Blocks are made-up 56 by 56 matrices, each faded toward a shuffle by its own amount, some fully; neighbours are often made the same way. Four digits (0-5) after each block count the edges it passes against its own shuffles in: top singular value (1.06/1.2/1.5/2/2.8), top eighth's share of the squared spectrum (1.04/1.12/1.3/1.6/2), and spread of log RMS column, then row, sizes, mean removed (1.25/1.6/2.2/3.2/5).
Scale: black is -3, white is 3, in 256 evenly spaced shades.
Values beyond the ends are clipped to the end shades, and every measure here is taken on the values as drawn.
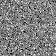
0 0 0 0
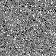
1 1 0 1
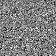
0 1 0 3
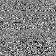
1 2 0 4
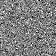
0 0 0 0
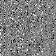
1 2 2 0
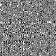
3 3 2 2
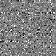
3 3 2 2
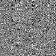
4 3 2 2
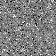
2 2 0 0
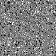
3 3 1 1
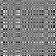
5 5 4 4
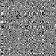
4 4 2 2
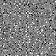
3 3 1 1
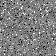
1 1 0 0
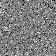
0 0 0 0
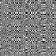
5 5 3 4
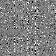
2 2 2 0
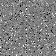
1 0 1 0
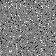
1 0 0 0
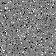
0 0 0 0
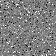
0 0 0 0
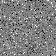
0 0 0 0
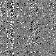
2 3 3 2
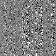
1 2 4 0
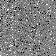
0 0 1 0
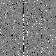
3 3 2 0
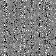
1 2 3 0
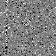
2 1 1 0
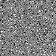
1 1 2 0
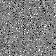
1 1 1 0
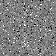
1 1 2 0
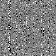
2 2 3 0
